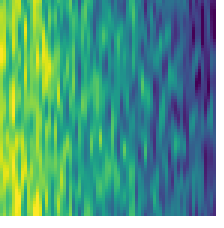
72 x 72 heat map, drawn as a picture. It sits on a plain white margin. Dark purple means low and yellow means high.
The top right is the ninth with the lowest average. The field climbs toward the left. Streaks run downward.
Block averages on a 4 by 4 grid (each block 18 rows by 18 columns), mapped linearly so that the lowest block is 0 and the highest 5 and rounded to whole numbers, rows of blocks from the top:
5 3 2 0 | 5 3 2 0 | 5 3 2 1 | 5 3 2 1
